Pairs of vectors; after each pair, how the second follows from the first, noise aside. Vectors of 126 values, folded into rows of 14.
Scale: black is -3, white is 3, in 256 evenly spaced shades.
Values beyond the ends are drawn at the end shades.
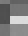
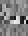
sign-scrambled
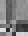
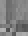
shrunk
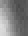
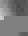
partly zeroed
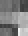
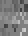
partly zeroed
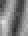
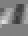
partly zeroed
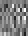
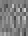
shrunk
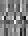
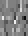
partly zeroed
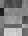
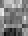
negated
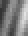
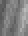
shrunk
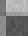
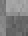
shrunk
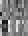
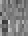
shrunk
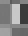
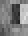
negated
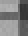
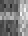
negated
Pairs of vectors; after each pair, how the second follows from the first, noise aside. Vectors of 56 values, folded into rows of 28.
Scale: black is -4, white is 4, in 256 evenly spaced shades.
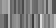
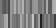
negated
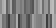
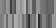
wrapped around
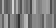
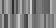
negated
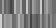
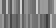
wrapped around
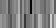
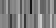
copied
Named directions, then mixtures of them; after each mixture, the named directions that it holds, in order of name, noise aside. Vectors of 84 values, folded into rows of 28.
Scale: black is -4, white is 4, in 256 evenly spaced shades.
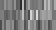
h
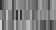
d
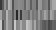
d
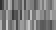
d, h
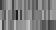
d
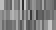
d, h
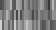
d, h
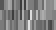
d, h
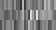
h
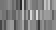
h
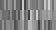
h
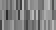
d, h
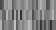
d
